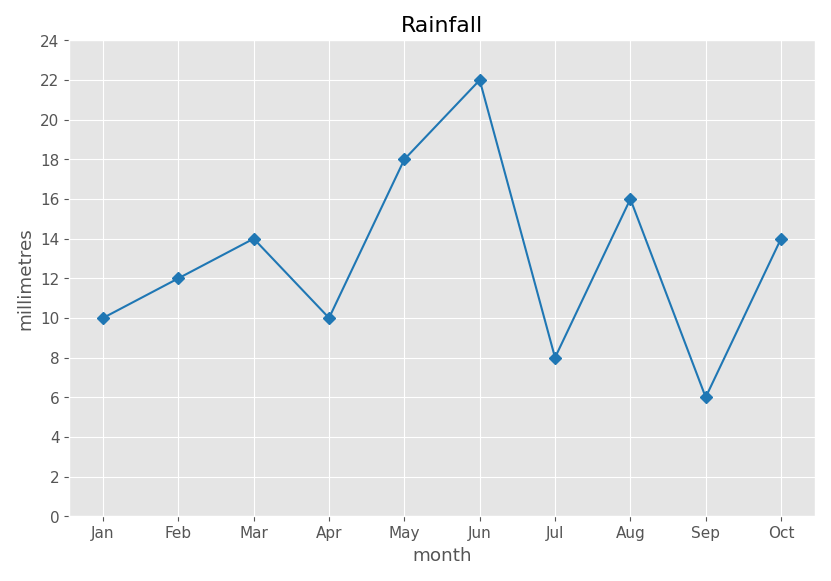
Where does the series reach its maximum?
Jun
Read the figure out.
Title: Rainfall
x-axis: month, ticks Jan Feb Mar Apr May Jun Jul Aug Sep Oct
y-axis: millimetres, ticks 0 2 4 6 8 10 12 14 16 18 20 22 24
Values:
10 12 14 10 18 22 8 16 6 14
